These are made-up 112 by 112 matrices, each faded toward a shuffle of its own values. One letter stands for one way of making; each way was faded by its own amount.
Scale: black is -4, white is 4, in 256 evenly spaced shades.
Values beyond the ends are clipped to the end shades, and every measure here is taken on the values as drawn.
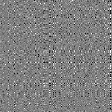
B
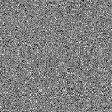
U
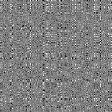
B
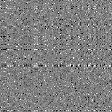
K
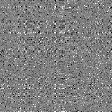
K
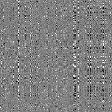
B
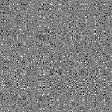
K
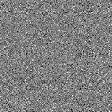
U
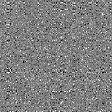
K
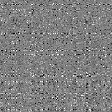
K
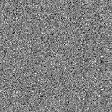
U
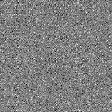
U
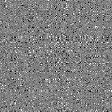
K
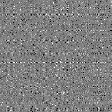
K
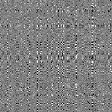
B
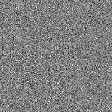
U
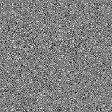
U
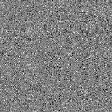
U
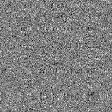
U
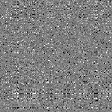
K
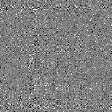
K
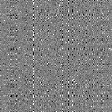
B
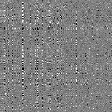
B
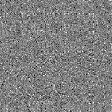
U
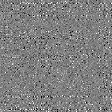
K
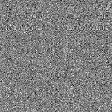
U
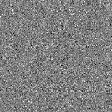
U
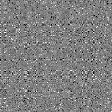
K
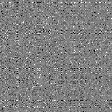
K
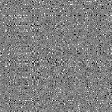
K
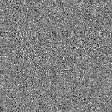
U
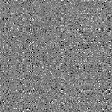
K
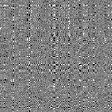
B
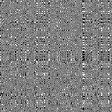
B
